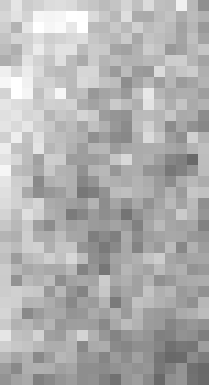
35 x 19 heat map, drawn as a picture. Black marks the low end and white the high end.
Histogram: bell-shaped. Average level on the scale: 70%. Stripes: none. Odd rows or columns: none. Slope: up to the top left. Ninth with the lowest average: bottom right. Ninth with the highest average: top left.
